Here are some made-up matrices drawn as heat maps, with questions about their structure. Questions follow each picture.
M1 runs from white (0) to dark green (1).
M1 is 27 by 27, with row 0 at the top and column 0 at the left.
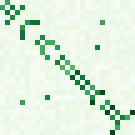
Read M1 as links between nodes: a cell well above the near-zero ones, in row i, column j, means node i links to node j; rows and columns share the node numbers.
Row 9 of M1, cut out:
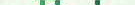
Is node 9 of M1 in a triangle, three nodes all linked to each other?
no
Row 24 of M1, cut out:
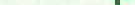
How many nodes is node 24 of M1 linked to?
1
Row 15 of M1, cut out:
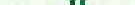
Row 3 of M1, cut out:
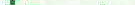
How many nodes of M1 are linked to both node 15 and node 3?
0
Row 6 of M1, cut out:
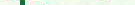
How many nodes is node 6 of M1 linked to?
1
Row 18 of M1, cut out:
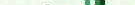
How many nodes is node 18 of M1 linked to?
3
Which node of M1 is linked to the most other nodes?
node 4
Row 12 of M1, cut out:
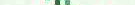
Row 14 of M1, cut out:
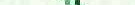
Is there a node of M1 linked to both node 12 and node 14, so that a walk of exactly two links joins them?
yes
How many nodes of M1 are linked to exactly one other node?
8
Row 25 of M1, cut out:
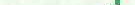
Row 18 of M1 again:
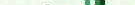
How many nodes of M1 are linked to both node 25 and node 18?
0
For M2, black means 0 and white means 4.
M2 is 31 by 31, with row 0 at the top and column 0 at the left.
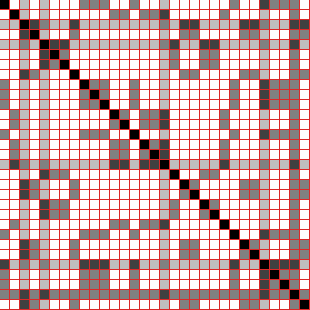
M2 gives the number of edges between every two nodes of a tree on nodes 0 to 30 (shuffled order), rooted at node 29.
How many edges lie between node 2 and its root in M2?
1
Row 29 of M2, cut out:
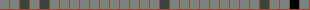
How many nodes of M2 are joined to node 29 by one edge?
4
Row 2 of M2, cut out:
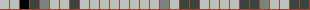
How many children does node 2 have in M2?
7
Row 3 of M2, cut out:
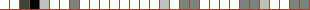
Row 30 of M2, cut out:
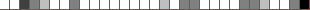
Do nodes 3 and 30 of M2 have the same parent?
yes
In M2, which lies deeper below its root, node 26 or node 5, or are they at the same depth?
node 5
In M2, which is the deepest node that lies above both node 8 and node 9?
26
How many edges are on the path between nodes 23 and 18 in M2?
4
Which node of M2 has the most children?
26
